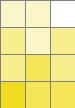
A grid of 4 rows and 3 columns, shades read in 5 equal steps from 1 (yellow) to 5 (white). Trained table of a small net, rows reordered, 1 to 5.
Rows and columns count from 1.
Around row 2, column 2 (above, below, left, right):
4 2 3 3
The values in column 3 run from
2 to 5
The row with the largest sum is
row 1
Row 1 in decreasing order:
5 4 4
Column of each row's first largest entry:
3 2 1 2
